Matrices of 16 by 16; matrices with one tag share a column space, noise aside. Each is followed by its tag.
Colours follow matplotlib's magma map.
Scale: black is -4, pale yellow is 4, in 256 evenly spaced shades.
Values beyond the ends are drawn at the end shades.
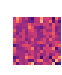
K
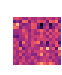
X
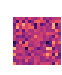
X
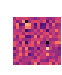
X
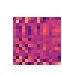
K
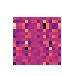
X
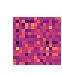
X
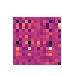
X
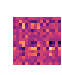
X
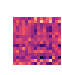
K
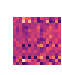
K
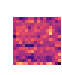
K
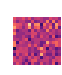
X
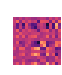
X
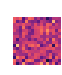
K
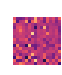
K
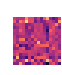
K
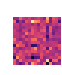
K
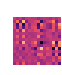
X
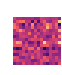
X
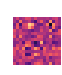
X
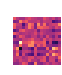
X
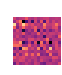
X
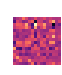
X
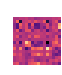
X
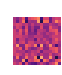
K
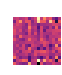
K
